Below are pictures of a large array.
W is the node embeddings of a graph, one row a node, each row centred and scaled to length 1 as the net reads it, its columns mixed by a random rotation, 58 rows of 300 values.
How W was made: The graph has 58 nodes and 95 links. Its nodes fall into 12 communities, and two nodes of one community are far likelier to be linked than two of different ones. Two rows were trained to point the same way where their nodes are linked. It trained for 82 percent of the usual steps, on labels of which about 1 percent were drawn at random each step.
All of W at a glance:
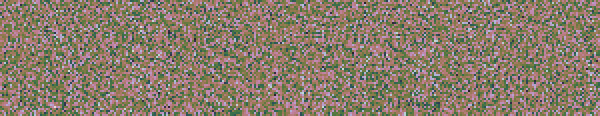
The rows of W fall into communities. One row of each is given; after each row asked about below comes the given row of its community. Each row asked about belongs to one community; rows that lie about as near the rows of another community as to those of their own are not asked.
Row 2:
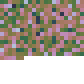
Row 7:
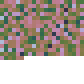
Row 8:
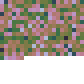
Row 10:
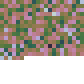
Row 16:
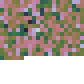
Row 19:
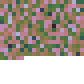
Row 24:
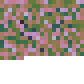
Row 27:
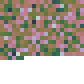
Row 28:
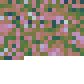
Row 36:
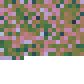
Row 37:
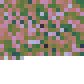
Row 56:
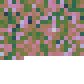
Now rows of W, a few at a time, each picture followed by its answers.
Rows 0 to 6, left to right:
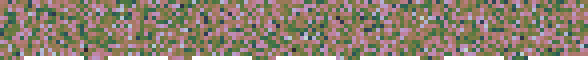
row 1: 8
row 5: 16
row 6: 27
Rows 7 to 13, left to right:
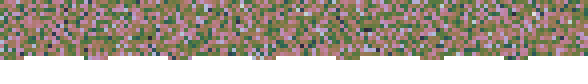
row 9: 19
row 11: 24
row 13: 28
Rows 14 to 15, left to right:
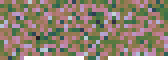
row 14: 16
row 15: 28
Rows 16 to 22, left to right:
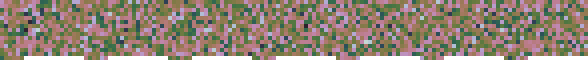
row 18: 16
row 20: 37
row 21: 7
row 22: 2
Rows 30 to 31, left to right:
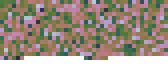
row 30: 2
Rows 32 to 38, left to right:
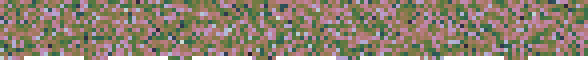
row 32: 10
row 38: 7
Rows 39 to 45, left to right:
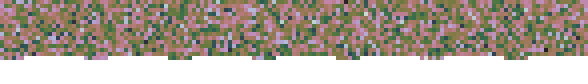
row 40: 10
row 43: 56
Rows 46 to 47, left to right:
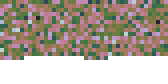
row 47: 36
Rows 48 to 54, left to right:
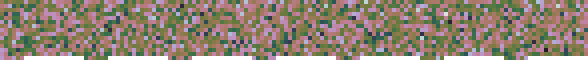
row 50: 2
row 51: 7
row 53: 28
